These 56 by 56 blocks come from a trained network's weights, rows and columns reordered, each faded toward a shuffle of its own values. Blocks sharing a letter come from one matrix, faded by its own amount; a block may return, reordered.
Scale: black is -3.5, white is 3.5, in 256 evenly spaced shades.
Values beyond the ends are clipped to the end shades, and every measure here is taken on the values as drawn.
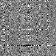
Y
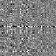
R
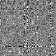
Y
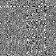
Y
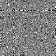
Y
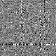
Y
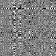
R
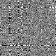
Y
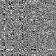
Y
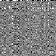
R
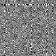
Y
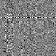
R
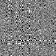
Y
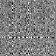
Y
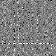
Y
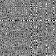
Y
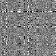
R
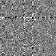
Y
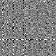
R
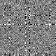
Y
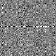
R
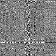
R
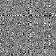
Y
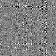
Y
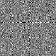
R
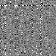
Y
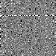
Y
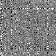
Y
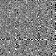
Y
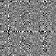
R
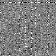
Y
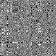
Y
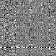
R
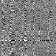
R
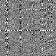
R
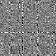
Y
